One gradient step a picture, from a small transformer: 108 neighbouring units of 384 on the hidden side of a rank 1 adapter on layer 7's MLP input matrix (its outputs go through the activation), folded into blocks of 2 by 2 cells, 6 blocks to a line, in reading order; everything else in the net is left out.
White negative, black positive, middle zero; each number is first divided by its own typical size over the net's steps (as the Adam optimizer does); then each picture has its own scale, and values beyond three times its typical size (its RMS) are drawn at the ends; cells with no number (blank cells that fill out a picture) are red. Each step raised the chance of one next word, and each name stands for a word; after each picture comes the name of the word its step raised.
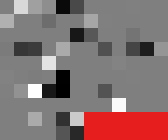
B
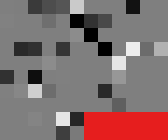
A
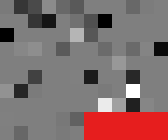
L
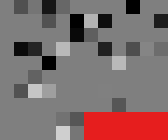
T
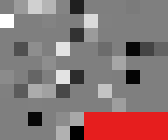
T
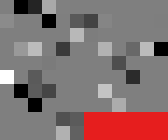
L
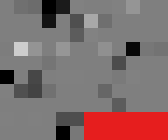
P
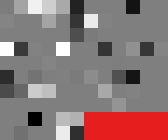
T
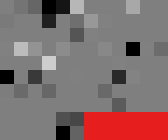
P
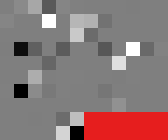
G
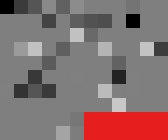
L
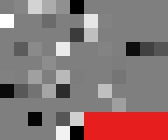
T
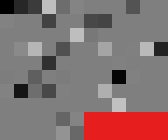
L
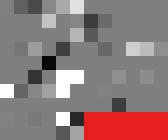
A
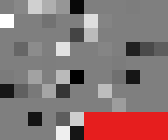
T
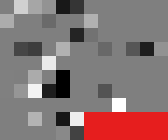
B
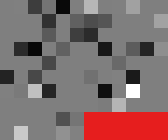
B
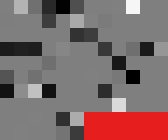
B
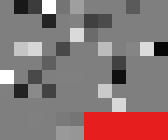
L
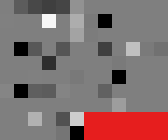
G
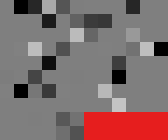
L
